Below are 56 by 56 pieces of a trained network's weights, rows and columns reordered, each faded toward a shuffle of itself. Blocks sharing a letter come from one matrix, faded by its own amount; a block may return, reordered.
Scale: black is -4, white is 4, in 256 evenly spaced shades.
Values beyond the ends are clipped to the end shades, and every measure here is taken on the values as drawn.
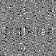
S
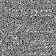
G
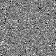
G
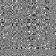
S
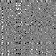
S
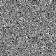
G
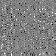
S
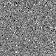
G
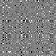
S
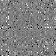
S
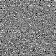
G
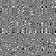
S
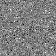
G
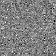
G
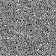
G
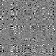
S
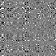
S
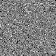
G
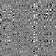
S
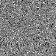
G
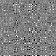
S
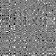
S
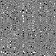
S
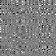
S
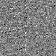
G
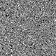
G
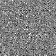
G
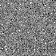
G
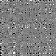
S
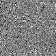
G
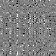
S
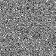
G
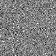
G
